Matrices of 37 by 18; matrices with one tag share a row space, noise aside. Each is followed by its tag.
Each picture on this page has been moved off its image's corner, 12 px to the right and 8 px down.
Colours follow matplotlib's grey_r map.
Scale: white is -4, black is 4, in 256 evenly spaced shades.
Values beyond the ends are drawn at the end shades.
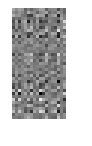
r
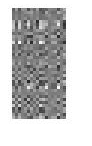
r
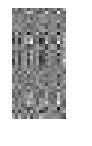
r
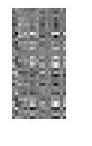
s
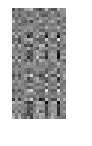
r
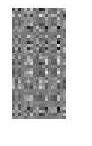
r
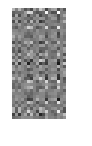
r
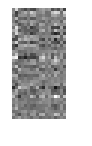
s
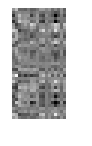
s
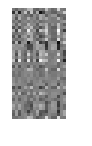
r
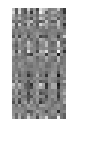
r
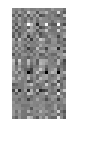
r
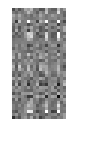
r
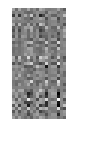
r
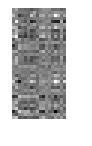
s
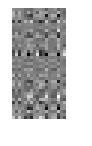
r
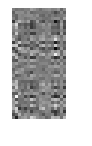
s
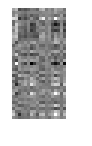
s
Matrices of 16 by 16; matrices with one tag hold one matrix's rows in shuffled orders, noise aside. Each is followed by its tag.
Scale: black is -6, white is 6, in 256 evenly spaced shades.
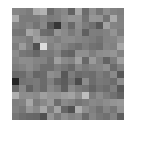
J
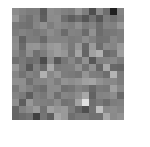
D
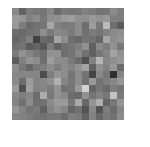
D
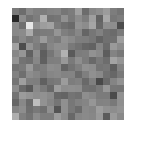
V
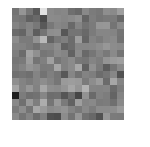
J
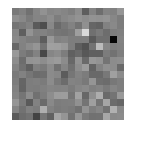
D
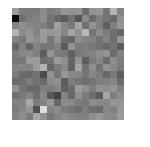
J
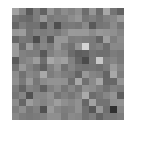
D
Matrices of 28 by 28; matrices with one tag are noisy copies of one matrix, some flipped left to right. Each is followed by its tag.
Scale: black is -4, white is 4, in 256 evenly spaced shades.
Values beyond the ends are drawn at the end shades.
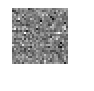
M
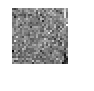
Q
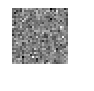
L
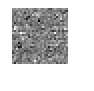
M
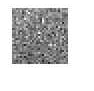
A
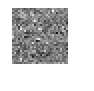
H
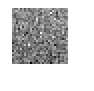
A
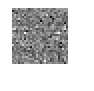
M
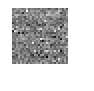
H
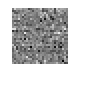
M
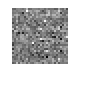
H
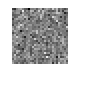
L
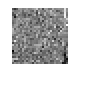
Q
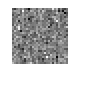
L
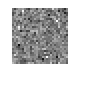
L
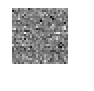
M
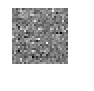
H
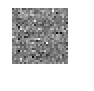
H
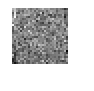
Q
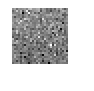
A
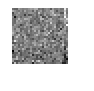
Q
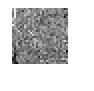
Q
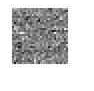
M
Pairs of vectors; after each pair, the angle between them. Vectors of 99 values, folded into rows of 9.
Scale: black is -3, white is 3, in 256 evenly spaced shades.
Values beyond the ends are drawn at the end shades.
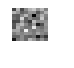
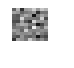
nearly parallel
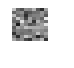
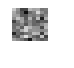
partly aligned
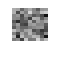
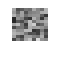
partly aligned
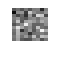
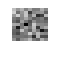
nearly opposite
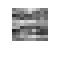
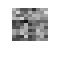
partly opposed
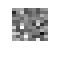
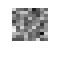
partly aligned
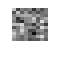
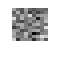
partly aligned
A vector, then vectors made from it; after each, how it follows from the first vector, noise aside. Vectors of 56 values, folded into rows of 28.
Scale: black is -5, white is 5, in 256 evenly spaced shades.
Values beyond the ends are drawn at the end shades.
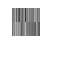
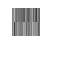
wrapped around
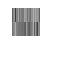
wrapped around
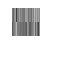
wrapped around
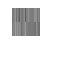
shrunk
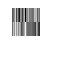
scaled up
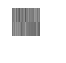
shrunk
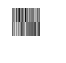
scaled up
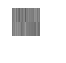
shrunk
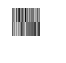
scaled up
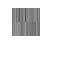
shrunk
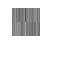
shrunk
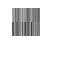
wrapped around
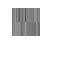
shrunk
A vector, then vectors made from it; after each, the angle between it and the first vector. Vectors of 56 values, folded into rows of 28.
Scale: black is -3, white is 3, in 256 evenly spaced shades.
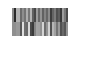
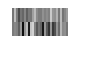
nearly opposite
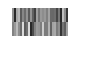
nearly parallel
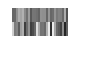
partly aligned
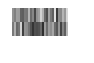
orthogonal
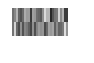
orthogonal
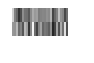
partly opposed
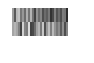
nearly parallel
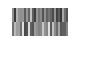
nearly parallel
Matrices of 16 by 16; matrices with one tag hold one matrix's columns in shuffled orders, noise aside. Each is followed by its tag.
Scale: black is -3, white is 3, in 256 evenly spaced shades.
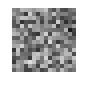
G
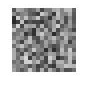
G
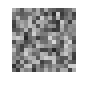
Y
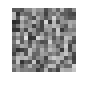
Y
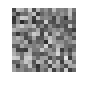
G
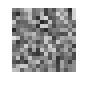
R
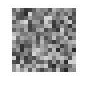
Y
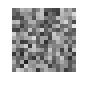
R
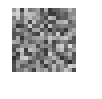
R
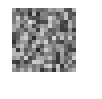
Y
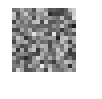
R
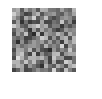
G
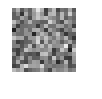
R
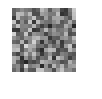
R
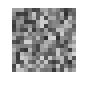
Y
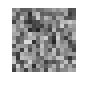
Y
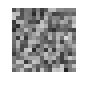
Y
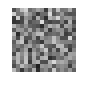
G
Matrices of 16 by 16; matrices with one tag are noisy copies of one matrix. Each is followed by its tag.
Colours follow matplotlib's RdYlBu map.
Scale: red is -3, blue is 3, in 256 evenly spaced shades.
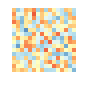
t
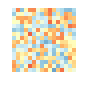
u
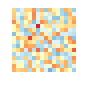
t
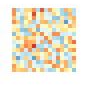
t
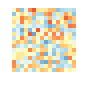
u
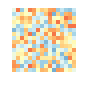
u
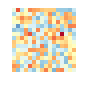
u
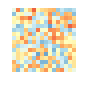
u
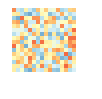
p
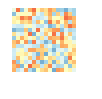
u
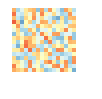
t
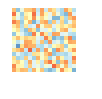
t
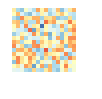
p
